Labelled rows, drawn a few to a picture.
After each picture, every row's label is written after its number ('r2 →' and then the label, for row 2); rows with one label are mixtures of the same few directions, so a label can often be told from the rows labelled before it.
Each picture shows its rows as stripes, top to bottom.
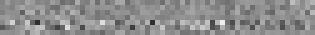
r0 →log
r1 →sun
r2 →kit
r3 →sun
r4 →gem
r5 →sun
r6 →gem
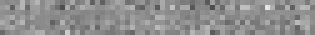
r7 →gem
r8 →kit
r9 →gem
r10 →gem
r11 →sun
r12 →gem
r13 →sun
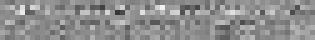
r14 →gem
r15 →gem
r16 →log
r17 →sun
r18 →log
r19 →log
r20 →sun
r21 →log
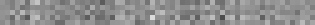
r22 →gem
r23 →gem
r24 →gem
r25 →gem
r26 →kit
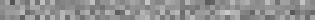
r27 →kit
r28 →gem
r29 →log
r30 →kit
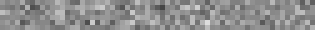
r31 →kit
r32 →gem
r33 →sun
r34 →kit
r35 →gem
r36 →kit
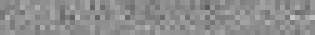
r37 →gem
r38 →gem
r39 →sun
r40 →log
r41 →kit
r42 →kit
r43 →gem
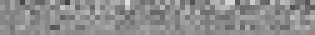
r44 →sun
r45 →log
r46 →gem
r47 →log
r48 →gem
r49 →sun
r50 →kit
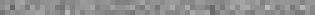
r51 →log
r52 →kit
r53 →sun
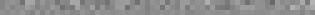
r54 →kit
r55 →log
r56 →kit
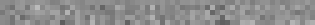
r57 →sun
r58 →gem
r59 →sun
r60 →gem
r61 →log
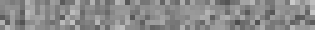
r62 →log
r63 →kit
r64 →kit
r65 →sun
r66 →log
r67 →log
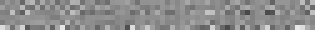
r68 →kit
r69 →kit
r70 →kit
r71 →sun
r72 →sun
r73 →sun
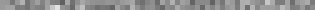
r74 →kit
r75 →sun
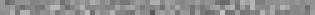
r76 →log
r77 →sun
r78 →gem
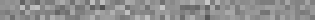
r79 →gem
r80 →gem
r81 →sun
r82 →kit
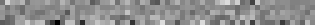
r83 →log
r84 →log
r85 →sun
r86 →log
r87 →sun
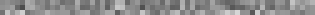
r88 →log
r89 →log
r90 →log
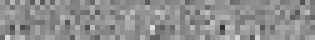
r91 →kit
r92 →kit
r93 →gem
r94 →log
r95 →sun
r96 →gem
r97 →gem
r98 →log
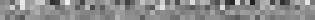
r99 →sun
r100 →gem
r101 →gem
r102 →log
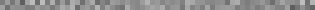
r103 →kit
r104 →log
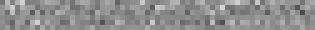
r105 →log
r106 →gem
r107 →kit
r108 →gem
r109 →gem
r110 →kit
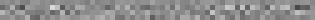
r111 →gem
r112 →sun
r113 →sun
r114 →gem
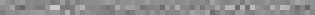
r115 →sun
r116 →sun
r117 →sun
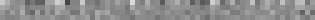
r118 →sun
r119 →sun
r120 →kit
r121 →gem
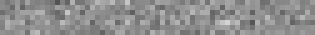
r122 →sun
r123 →gem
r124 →sun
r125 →kit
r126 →log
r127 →log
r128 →gem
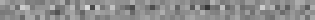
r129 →sun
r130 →gem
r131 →sun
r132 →kit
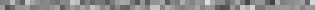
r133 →kit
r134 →log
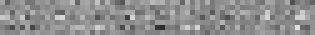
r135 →log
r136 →gem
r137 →kit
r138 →sun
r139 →gem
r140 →gem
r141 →gem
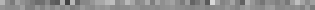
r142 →sun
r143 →kit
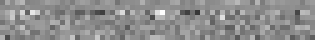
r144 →log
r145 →sun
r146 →gem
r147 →gem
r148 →sun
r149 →sun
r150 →gem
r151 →log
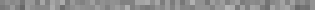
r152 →kit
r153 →sun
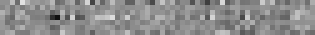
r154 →gem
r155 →kit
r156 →sun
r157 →sun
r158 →log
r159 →sun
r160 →log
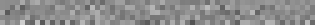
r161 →gem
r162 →gem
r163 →log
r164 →gem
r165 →kit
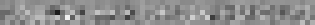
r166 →log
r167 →sun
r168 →sun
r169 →sun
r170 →kit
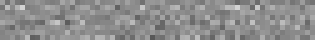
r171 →log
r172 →log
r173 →log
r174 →kit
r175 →sun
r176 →gem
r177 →sun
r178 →gem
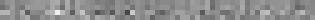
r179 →sun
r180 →sun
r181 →sun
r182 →gem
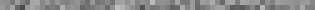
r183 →gem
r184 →log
